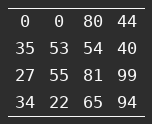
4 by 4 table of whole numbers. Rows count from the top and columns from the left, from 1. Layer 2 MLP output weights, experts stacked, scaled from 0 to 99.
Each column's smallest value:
0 0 54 40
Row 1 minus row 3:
-27 -55 -1 -55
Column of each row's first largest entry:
3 3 4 4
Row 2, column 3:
54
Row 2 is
35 53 54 40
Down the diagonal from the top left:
0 53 81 94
